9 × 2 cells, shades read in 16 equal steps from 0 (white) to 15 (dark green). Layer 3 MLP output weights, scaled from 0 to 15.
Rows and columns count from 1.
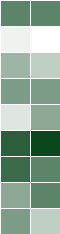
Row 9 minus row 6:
-5 -11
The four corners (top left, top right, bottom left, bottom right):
10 10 8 4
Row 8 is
7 10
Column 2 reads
10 0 4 8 7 15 10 10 4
